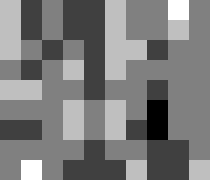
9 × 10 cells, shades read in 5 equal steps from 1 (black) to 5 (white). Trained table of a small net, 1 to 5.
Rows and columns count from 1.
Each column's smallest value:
2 2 2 2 2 2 2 1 2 3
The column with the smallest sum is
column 8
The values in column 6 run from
2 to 4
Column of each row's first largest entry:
9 1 1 4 1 4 4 1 2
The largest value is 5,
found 2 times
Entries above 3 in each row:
3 3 3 2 2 2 2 0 3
